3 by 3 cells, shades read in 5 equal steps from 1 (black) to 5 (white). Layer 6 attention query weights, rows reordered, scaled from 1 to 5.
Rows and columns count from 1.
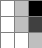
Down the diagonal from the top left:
5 4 4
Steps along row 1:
down down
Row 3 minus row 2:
0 1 2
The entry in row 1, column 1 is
5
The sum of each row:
10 11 14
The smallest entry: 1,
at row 1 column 3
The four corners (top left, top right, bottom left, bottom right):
5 1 5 4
